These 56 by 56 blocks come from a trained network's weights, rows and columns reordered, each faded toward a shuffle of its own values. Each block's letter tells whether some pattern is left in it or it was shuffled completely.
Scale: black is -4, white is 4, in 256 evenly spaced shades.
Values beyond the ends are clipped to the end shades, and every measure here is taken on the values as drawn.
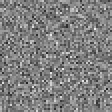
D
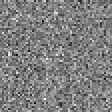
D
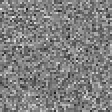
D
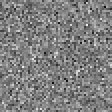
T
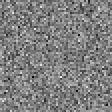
T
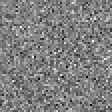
T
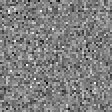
T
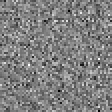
D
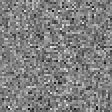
D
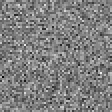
T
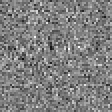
D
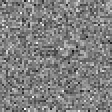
D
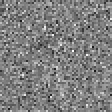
T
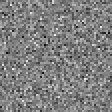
T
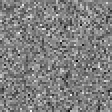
T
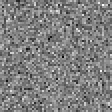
T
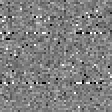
D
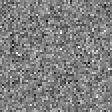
T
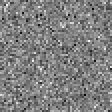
T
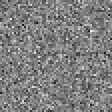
T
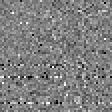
D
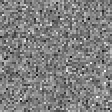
T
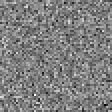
T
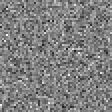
T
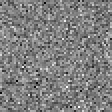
T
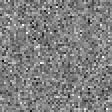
T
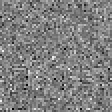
D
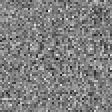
D
